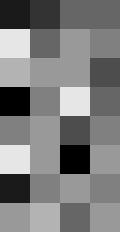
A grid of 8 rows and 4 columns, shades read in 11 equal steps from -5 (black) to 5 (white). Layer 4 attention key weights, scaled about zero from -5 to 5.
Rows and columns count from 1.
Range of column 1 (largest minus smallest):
9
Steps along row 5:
up down up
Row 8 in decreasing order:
2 1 1 -1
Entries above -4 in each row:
3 4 4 3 4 3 3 4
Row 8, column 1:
1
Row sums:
-9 4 2 -2 -1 1 -3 3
